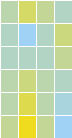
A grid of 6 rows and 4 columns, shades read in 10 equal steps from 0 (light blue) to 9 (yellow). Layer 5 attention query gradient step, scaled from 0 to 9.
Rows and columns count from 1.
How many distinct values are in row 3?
2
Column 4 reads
2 5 4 2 1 0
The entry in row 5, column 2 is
7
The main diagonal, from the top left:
3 0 2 2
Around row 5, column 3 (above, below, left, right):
3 4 7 1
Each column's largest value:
4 9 4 5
